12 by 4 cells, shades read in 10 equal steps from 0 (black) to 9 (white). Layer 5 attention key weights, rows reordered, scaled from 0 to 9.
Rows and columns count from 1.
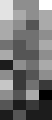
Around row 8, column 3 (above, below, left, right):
4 4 2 5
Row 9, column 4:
2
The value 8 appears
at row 1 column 1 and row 2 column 1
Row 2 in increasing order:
5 6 6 8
